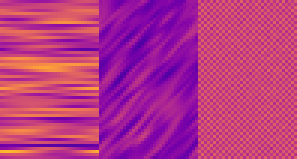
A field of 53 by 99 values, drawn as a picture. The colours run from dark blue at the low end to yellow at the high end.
It is made of 1 by 3 panels. Panel 1,1: middling, streaked across, strong in contrast. Panel 1,2: low, slanting up to the right. Panel 1,3: middling, checkered.
